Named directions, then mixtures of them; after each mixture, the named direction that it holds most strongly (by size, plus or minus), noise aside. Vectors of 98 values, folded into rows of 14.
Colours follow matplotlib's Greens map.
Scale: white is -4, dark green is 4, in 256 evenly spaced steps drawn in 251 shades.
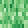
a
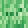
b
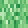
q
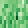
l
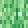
a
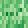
b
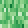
a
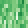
l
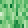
a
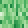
a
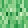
b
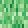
a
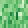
l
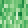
l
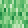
a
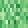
q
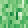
l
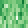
l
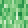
l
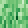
l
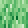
l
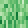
l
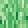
l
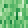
l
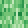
a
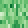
a
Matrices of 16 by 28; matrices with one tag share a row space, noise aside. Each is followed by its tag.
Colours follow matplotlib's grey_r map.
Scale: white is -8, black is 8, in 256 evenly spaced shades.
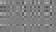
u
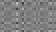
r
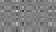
r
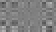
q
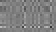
u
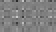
r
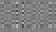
r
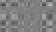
q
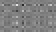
r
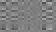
q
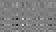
r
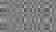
u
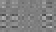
q
